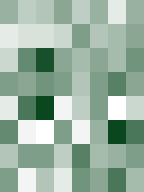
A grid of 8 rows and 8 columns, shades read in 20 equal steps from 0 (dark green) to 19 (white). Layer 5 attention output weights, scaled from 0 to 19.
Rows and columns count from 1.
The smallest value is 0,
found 2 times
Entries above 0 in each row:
8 8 8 8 7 7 8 8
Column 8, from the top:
11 10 8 10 15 5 9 12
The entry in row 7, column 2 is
9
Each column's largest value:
17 18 19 18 18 13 19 15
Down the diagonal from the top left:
11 16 1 9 14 11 11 12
